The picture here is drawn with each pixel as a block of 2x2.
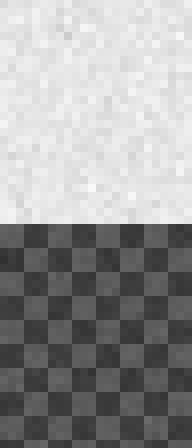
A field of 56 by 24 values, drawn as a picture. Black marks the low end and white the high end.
It is made of 2 by 1 panels. Panel 1,1: very high, fine-grained, faint in contrast. Panel 2,1: low, checkered.
